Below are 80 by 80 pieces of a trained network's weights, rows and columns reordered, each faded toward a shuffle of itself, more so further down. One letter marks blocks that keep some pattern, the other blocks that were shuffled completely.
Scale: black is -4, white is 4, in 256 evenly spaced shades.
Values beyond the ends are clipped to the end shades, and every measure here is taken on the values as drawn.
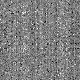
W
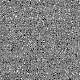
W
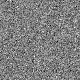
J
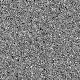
J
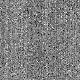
W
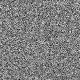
W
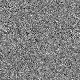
W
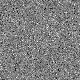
J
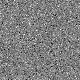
J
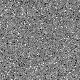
J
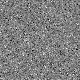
J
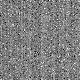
W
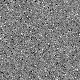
J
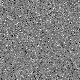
J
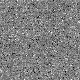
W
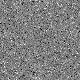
J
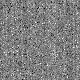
W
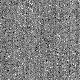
W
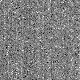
W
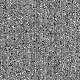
W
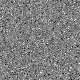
J
